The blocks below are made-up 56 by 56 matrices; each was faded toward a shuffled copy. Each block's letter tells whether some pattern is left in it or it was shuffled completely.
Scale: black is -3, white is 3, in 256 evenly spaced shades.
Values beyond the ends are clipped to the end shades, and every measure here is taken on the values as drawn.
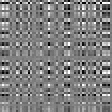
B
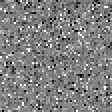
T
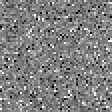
T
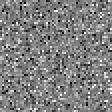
T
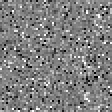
T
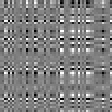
B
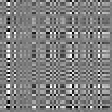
B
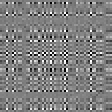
B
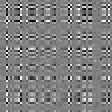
B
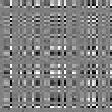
B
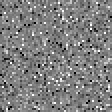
T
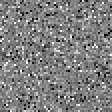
T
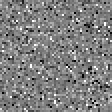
T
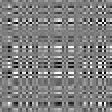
B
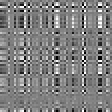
B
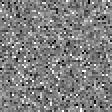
T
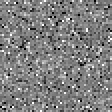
T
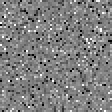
T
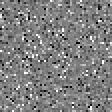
T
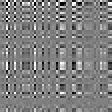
B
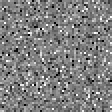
T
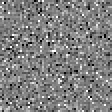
T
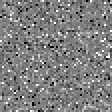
T
